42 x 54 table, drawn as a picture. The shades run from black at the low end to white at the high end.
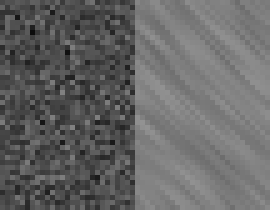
It is made of 1 by 2 panels. Panel 1,1: low, fine-grained. Panel 1,2: middling, slanting down to the right, faint in contrast.
